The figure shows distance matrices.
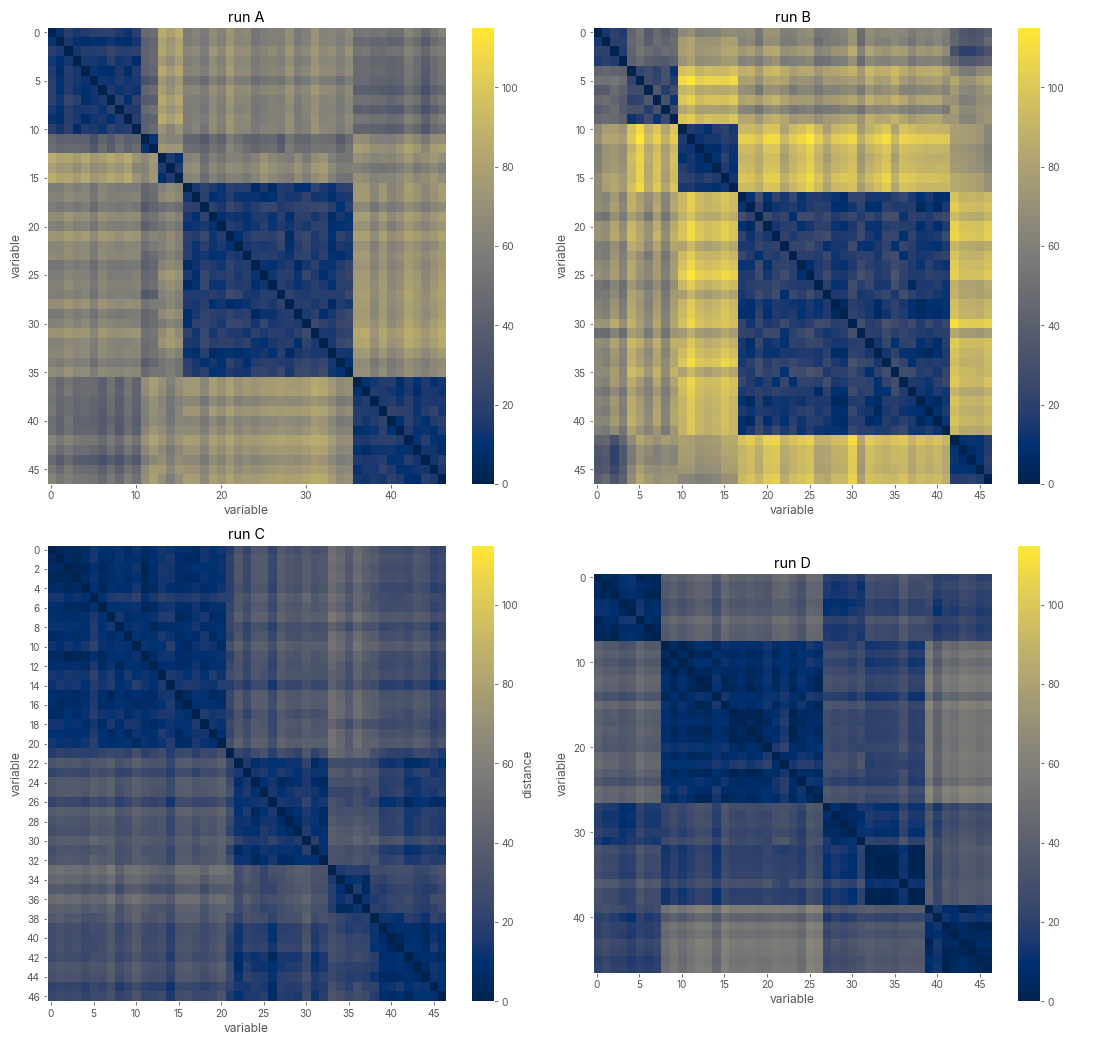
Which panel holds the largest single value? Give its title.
run B
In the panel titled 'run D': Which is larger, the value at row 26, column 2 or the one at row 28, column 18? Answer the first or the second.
the first
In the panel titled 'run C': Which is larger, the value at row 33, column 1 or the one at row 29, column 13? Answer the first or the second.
the first
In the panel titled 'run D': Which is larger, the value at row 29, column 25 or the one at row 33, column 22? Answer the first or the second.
the first
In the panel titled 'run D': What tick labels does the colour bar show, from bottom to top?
0, 20, 40, 60, 80, 100
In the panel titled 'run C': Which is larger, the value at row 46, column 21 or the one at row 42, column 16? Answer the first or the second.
the second
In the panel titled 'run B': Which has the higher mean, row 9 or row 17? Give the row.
9
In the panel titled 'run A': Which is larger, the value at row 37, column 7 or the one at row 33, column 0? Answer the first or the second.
the second
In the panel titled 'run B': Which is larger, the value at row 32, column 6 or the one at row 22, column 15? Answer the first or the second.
the second
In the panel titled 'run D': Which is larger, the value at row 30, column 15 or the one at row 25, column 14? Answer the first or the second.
the first
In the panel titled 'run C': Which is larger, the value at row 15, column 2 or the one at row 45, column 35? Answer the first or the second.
the second
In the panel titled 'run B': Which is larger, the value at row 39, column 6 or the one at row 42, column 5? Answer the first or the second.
the second
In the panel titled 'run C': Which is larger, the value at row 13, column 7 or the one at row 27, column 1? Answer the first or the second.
the second
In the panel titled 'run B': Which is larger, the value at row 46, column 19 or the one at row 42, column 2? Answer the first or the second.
the first
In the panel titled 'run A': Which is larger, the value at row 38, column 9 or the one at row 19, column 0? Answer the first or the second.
the second
